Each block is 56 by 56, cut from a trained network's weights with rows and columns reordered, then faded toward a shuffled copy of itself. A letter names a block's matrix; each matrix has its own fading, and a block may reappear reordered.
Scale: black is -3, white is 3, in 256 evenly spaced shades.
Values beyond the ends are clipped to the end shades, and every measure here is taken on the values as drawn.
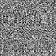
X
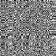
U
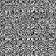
U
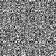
X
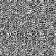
X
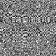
U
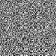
U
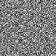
X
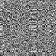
U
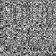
U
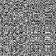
U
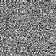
X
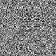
X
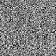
X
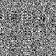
X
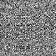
X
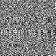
U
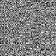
U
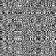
U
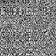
U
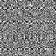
U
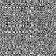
U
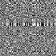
U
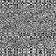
U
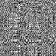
U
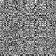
U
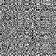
U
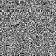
X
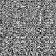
U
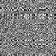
U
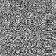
X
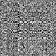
U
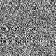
X
